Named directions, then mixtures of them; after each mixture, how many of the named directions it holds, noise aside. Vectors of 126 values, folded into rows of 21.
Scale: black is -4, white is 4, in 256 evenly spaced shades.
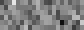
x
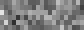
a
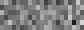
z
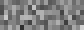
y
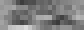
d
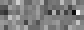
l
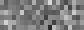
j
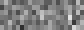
two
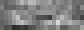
one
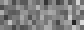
one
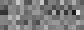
one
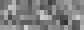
three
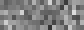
one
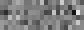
one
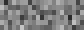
two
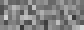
one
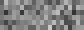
one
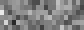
one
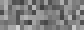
three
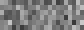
one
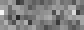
three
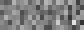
one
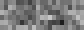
three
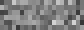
three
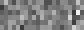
three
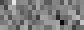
one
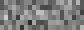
two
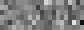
two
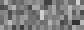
three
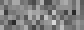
three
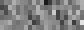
three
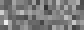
two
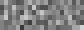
one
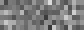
one
